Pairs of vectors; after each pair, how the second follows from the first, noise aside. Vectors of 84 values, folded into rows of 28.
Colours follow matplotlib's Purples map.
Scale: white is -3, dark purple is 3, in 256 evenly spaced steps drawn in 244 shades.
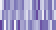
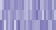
shrunk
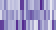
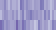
shrunk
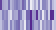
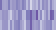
shrunk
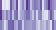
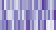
reversed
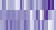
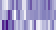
reversed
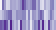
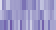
shrunk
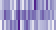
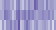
shrunk
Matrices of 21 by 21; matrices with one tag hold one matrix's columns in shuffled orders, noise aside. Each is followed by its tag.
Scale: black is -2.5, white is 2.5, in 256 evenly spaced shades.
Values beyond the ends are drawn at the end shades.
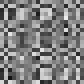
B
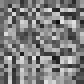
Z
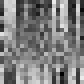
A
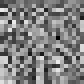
Z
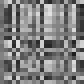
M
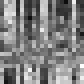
A
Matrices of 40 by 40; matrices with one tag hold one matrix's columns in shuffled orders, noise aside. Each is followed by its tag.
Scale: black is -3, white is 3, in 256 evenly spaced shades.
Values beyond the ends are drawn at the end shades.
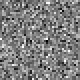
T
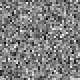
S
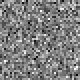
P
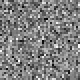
T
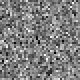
S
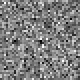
T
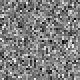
T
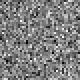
S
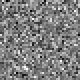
P
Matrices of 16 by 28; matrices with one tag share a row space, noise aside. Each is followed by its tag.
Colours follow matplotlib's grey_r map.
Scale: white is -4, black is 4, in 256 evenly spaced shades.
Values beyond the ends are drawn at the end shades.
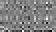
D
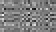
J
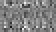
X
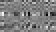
J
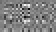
X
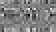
J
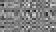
J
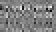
D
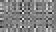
D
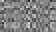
J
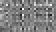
D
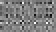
D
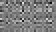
D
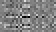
X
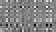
D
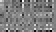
D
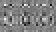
X
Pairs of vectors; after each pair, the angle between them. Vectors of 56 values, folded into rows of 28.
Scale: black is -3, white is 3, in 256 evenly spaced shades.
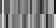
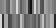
orthogonal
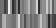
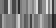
nearly parallel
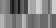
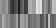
nearly parallel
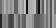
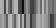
partly opposed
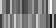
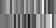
partly opposed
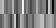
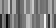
orthogonal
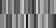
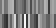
partly aligned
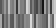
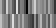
partly opposed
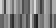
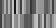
partly opposed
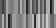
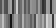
partly aligned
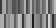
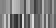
partly opposed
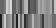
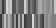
nearly parallel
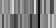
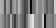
orthogonal
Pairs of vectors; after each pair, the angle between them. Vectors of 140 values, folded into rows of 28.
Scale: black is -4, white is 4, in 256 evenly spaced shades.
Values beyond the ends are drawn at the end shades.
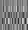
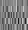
nearly parallel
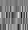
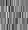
partly opposed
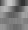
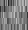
partly opposed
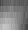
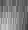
nearly parallel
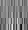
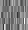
partly opposed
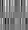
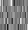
orthogonal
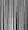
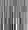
nearly opposite
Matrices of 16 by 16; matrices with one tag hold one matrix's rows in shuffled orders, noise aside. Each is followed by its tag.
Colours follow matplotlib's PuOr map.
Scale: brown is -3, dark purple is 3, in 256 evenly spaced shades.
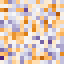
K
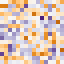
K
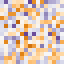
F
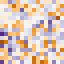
K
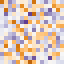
F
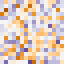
F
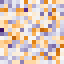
K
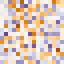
F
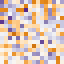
K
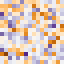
K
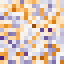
K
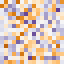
F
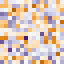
K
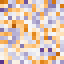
K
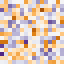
K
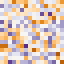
K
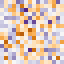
F
